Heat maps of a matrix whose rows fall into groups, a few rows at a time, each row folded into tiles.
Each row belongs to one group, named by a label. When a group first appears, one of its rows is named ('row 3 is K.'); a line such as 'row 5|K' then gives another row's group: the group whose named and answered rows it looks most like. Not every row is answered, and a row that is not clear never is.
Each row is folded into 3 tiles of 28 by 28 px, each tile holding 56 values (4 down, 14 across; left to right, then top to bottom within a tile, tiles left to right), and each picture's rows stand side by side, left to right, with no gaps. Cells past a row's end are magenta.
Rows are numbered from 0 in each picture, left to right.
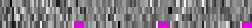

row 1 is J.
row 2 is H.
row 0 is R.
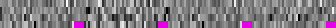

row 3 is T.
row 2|J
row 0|J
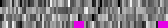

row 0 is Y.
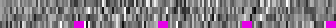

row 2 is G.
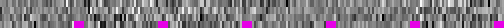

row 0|J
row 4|T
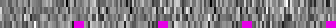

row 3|G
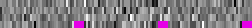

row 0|J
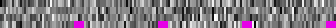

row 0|Y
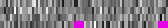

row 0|G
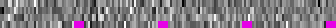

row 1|R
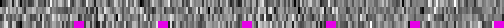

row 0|Y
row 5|H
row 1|R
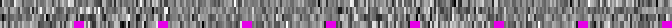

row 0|T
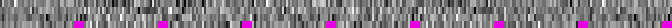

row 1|Y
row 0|T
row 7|T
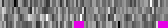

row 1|J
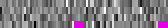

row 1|R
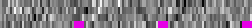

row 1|H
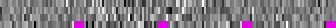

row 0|J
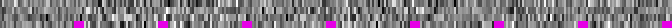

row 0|T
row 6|G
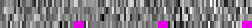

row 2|R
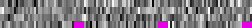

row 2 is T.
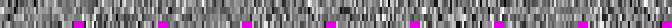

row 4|G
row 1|G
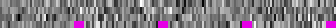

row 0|T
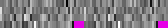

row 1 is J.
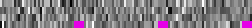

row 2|H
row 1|G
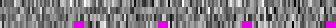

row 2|T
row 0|T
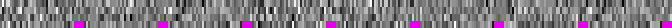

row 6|G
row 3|R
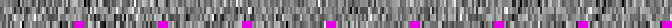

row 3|J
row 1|Y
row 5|G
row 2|T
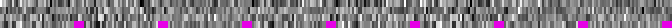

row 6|H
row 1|R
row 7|Y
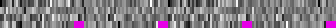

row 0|Y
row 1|J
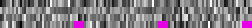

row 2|R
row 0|Y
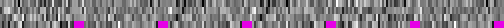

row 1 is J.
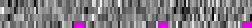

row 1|H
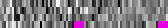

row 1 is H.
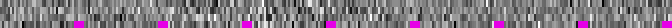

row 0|G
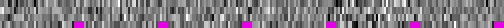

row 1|G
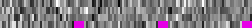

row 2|H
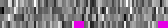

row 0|H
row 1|R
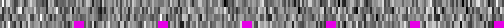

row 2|R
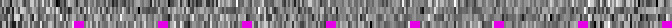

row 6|T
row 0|R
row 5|H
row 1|Y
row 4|J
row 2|Y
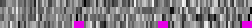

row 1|Y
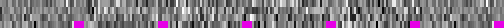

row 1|G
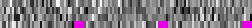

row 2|G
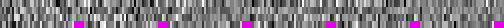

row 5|J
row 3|Y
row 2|H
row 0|R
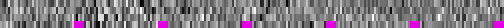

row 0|G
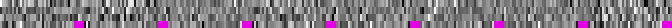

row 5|H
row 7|R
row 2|J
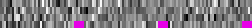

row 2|T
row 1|H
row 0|R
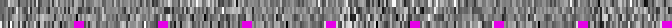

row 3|J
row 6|J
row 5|H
